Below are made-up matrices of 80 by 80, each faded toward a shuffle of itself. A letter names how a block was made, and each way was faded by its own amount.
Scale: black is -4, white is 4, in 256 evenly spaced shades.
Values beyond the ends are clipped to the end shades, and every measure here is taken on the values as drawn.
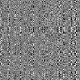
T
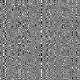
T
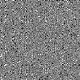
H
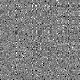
H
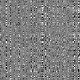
T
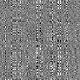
T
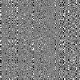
T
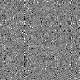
H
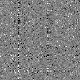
H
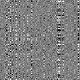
T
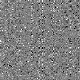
H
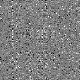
H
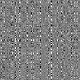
T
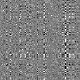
T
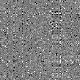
H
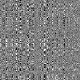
T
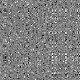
H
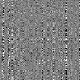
T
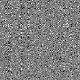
H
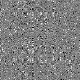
H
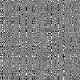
T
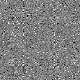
H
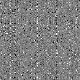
H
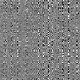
T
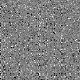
H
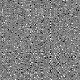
H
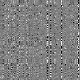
T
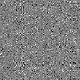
H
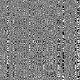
T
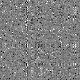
H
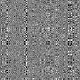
T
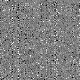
H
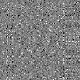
H
